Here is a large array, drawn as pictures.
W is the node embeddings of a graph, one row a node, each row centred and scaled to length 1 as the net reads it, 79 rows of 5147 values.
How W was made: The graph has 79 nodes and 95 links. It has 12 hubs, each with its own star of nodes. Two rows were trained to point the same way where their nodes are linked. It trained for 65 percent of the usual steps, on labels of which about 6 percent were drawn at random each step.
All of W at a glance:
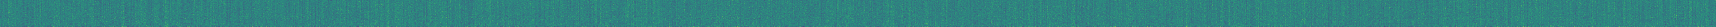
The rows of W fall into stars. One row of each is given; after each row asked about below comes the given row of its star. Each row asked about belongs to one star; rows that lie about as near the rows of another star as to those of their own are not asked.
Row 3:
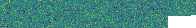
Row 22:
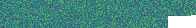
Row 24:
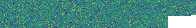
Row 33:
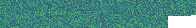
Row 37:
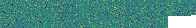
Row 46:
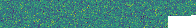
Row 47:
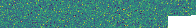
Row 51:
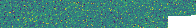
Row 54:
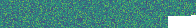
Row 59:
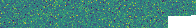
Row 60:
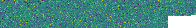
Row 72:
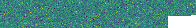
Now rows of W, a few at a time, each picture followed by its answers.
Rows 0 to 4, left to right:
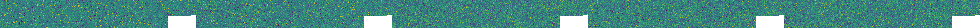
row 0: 24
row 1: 59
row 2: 46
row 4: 72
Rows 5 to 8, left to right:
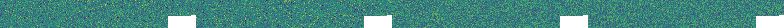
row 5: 59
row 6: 59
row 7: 51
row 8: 24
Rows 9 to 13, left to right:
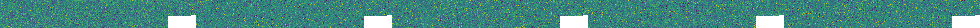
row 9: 72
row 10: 72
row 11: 59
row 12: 46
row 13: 3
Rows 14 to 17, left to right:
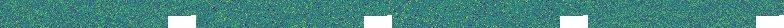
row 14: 22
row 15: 24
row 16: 51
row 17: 72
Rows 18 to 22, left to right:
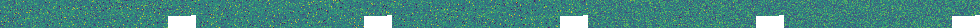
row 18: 59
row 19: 47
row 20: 3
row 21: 47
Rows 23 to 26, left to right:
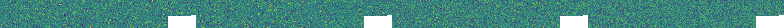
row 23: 60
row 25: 54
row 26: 46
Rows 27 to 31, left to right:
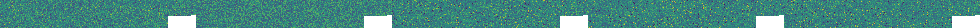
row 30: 46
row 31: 24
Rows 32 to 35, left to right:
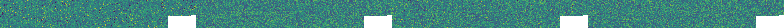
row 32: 72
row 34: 51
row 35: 47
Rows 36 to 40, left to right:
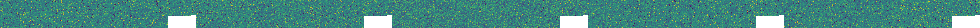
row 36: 51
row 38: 22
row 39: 54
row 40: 59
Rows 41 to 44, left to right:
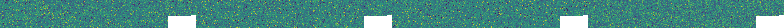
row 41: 60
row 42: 33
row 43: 22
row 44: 33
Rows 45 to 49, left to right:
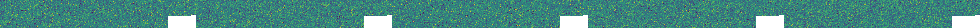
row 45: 60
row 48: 51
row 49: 22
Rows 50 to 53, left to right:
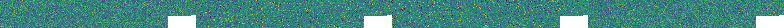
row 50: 46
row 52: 33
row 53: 33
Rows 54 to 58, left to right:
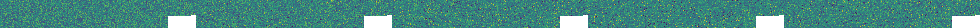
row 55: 54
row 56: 60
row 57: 46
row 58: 22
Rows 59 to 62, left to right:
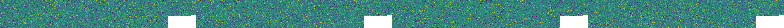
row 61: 47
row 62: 60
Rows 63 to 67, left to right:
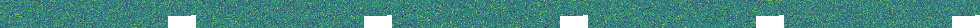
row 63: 59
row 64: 72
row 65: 60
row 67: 37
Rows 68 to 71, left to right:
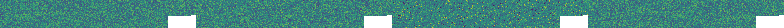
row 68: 60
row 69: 51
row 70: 51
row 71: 3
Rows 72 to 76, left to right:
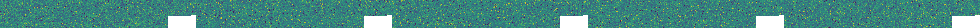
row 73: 3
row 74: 72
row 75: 37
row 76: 54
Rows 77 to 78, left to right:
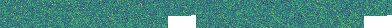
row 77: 33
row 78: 33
